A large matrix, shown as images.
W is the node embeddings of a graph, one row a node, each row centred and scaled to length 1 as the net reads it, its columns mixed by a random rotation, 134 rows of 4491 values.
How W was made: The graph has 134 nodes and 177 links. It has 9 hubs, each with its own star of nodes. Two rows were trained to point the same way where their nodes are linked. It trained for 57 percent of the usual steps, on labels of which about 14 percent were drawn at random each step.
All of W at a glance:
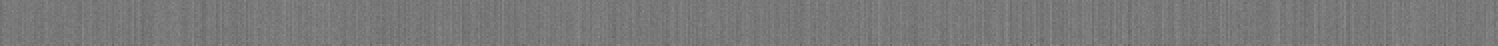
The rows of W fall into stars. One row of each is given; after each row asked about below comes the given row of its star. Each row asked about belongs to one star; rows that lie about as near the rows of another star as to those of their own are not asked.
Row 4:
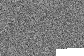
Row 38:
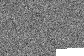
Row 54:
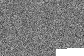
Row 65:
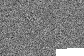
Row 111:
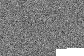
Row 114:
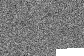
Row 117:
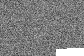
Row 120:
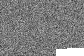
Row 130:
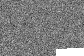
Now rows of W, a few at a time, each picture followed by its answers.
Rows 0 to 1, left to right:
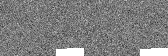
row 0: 65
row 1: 111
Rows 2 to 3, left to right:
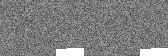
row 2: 38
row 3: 65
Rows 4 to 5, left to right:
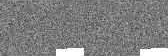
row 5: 120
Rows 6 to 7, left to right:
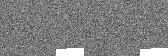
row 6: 120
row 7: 117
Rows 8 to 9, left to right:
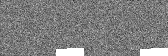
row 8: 117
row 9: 130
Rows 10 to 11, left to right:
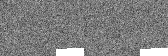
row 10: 114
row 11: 130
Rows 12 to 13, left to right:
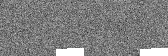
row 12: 114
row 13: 111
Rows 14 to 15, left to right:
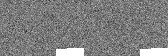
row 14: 120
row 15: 111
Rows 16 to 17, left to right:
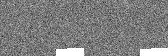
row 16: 120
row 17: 4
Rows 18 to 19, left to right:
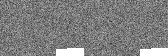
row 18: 120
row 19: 38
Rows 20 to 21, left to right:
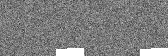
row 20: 38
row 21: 54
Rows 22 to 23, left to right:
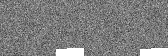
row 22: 117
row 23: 65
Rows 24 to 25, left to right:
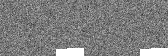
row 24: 111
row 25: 114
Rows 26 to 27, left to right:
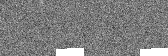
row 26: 4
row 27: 114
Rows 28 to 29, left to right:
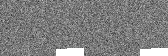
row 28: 120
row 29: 120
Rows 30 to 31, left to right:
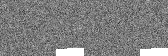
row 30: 54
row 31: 38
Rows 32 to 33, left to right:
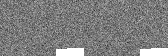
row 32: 54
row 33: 117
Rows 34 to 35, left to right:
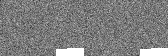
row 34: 38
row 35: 65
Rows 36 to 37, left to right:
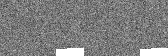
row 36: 111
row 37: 114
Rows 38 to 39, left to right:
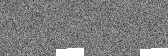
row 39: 4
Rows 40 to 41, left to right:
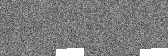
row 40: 120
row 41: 38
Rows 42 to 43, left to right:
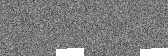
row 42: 54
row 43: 114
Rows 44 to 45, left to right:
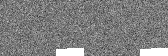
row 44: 114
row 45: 38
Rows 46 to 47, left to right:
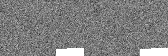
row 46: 65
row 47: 111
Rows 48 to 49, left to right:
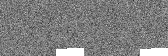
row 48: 120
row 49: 4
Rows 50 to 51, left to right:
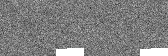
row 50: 111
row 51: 130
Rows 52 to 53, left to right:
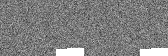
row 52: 54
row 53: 54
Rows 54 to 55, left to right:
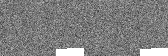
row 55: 111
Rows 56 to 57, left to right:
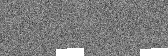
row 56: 114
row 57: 4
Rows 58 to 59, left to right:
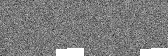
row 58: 38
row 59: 120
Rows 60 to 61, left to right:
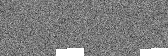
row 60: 65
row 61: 38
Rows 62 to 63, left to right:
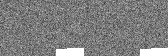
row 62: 54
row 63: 114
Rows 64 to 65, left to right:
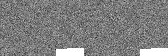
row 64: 120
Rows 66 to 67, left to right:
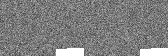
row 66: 54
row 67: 120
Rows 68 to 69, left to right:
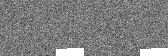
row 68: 114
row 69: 130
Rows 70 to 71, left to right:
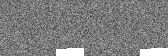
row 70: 130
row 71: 65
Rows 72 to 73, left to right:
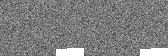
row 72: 114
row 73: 54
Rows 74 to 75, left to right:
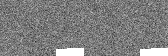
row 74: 130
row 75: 114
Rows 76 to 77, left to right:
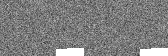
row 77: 54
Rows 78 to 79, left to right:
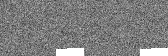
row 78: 114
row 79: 4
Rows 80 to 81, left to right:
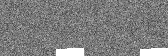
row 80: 54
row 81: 54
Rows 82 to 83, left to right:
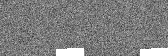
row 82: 4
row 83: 54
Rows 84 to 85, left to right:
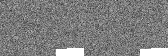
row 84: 117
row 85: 38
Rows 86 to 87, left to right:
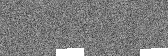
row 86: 4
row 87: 4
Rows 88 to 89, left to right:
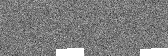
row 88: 111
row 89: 4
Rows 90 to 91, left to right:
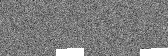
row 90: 38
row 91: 54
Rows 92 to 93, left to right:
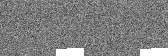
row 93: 130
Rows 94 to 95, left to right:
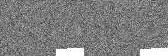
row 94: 120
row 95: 130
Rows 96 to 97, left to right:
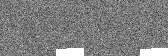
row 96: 130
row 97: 38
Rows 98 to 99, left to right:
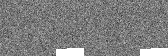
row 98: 114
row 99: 130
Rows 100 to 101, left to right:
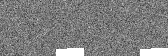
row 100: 117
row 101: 54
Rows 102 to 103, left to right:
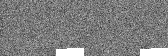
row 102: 65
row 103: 65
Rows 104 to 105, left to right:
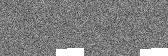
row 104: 4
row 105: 38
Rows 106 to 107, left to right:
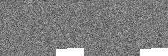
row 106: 65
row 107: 120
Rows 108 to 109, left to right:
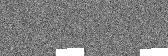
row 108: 54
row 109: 130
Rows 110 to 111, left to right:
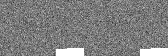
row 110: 54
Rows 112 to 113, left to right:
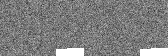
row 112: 130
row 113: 130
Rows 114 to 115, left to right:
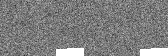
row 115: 120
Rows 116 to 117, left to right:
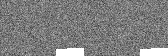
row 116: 120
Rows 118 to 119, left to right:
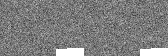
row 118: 111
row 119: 130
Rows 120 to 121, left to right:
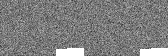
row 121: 120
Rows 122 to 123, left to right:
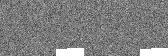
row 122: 4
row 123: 4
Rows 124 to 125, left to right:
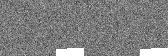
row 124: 4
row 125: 117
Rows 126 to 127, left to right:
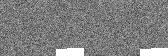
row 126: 54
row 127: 111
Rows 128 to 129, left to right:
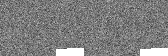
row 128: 130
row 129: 130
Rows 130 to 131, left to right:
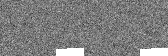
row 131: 114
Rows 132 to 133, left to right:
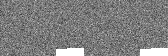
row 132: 120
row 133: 38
